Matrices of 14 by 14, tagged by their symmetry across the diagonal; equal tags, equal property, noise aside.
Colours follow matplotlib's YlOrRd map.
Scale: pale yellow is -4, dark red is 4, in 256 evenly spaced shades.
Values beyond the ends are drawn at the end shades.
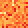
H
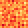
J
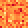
J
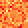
J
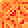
H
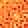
H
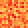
J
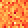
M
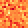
J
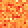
M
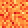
J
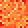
H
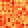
J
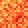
H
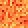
M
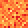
H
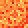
H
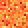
H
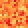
J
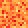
M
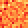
J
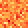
M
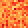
M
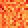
M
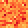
M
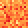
M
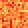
J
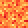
M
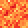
H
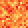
H
